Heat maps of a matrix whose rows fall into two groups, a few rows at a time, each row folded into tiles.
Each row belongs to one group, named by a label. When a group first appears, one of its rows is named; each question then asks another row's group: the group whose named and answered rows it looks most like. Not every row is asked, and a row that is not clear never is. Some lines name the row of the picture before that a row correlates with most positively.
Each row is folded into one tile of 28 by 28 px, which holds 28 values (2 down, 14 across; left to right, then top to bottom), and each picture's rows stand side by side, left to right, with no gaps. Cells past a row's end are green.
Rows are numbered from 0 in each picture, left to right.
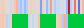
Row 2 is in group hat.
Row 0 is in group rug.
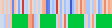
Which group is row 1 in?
rug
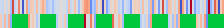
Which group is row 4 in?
rug
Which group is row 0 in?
hat
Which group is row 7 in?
hat
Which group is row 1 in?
rug
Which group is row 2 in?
hat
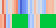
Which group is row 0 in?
rug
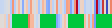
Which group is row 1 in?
rug
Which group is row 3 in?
hat
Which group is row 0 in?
hat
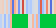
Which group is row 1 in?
hat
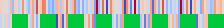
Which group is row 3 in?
hat
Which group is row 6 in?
hat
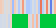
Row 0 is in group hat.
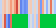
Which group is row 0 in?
rug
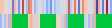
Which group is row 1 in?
rug
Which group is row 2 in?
hat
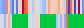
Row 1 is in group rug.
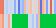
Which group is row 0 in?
rug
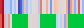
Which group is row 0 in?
rug
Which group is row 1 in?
hat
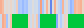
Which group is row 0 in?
rug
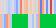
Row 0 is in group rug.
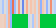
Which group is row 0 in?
hat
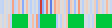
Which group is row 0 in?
hat
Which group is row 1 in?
hat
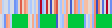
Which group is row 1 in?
hat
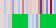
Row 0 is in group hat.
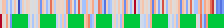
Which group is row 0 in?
rug
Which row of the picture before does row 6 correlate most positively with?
1
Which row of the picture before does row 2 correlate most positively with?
1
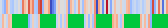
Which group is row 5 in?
hat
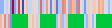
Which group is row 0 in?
hat
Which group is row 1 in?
hat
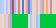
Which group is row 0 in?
hat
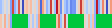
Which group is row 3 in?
hat
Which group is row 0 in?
hat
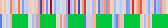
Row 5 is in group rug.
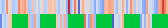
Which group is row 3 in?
rug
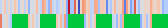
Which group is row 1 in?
rug
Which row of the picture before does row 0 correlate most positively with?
1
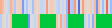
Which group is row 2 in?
hat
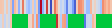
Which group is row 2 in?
rug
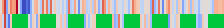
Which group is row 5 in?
hat
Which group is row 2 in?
hat
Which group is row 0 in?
rug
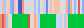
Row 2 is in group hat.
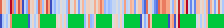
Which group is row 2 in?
hat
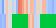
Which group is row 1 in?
rug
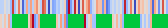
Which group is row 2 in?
hat
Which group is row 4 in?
hat
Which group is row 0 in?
hat
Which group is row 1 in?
rug
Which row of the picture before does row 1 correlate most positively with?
1
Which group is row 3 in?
rug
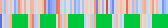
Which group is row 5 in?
rug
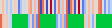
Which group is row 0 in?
rug
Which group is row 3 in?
rug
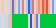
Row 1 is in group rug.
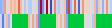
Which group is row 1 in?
hat
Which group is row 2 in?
hat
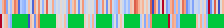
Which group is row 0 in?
rug
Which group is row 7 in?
hat
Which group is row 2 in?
hat
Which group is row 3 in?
hat
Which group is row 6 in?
rug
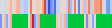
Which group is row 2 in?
hat
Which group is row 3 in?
rug
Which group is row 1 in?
rug
